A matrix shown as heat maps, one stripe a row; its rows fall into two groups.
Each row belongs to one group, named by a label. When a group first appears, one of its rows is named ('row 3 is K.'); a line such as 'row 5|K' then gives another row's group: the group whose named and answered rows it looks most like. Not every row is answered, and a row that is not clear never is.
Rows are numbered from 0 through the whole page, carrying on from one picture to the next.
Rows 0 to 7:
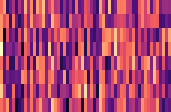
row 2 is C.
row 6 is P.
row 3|C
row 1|P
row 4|P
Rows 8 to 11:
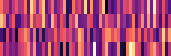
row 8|P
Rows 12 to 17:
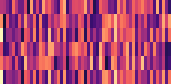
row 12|P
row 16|P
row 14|C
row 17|C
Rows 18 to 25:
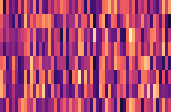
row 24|P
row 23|P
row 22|P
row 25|C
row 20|C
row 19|P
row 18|C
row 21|C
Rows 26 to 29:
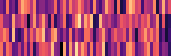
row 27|P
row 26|C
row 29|P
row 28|P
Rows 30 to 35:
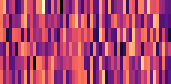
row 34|P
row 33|C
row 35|P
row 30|P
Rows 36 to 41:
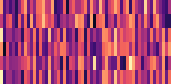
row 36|P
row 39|C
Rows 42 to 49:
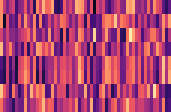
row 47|C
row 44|C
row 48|P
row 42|P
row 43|C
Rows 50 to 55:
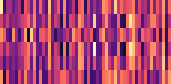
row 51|C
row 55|C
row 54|C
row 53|C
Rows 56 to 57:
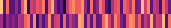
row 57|C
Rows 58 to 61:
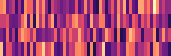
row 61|P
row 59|P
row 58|P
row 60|C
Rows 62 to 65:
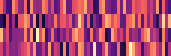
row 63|C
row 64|P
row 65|C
